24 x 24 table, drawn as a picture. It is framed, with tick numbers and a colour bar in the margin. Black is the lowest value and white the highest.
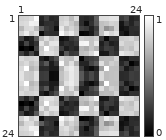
Mirror symmetry: top to bottom. Slope: none. Average level on the scale: 50%. Grain: checkered. Histogram: two levels.
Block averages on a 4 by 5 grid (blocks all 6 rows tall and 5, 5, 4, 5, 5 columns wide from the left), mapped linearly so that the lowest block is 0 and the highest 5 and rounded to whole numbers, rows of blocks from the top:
5 2 2 3 0 | 4 2 2 3 0 | 4 2 2 3 0 | 5 2 2 3 0
